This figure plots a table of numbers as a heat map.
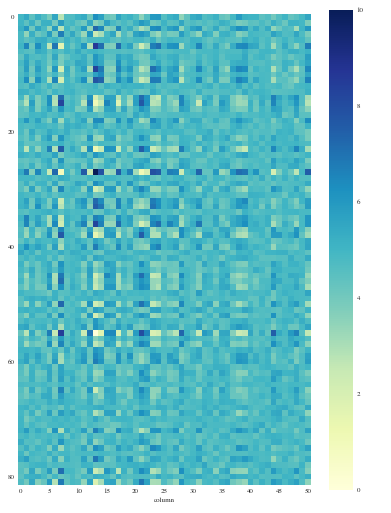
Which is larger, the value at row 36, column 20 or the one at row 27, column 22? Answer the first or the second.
the first
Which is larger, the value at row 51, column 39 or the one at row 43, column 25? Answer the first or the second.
the first
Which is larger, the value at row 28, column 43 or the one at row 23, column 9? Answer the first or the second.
the second
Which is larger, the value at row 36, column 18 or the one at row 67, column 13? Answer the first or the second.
the first
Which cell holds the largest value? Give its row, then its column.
27, 13
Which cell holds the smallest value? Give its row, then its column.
55, 13
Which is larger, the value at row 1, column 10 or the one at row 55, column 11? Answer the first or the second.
the first
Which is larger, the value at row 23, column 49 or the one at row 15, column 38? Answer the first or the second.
the first
